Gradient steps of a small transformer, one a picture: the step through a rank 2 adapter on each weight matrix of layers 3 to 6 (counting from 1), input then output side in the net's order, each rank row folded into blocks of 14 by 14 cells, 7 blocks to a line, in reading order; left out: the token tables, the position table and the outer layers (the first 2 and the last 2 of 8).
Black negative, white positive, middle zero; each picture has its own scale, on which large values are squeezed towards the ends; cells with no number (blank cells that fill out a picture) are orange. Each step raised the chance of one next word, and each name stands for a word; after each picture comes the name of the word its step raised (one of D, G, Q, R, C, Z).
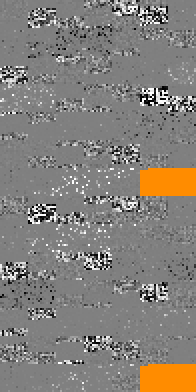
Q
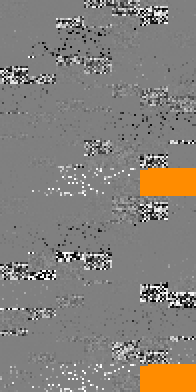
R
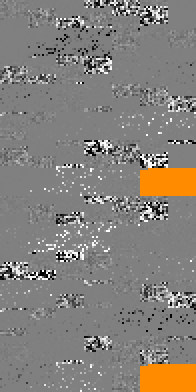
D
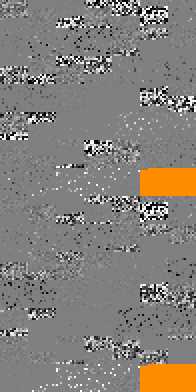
R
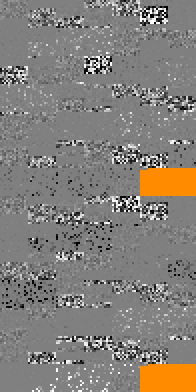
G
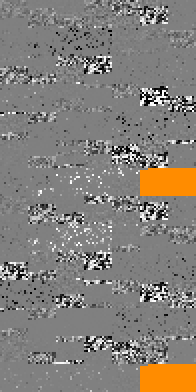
Q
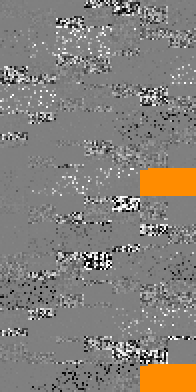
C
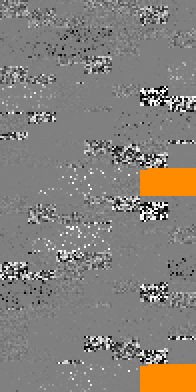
Q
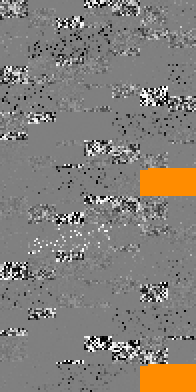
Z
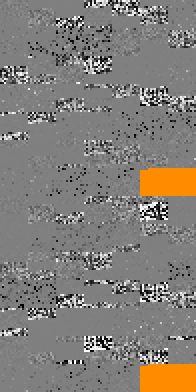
Z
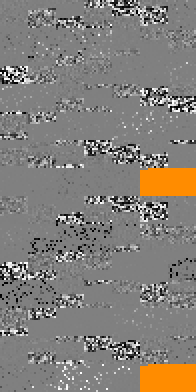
G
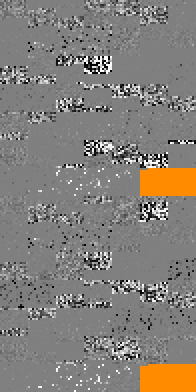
R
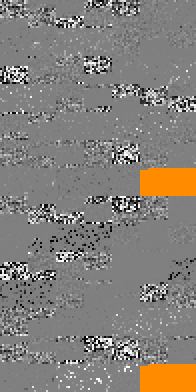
G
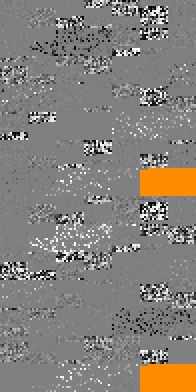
D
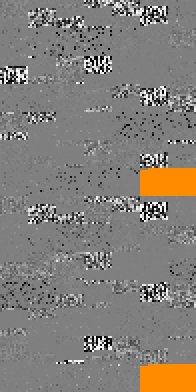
Z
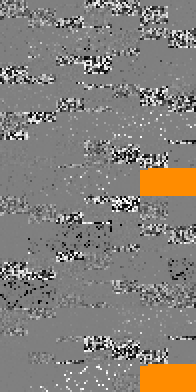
G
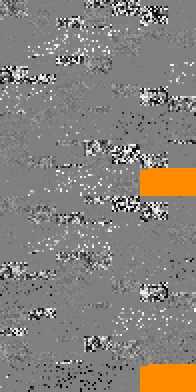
C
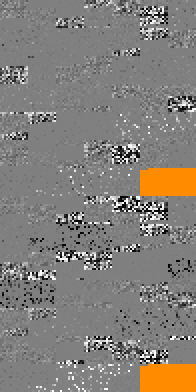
G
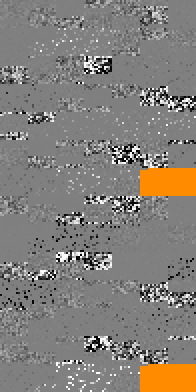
G
